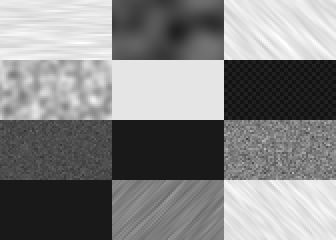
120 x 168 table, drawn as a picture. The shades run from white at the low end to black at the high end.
It is made of 4 by 3 panels. Panel 1,1: very low, streaked across, faint in contrast. Panel 1,2: high, smooth. Panel 1,3: very low, slanting down to the right, faint in contrast. Panel 2,1: low, blotchy. Panel 2,2: very low, flat. Panel 2,3: very high, checkered, faint in contrast. Panel 3,1: high, fine-grained, faint in contrast. Panel 3,2: very high, flat. Panel 3,3: middling, fine-grained. Panel 4,1: very high, flat. Panel 4,2: middling, slanting up to the right, faint in contrast. Panel 4,3: very low, slanting down to the right, faint in contrast.
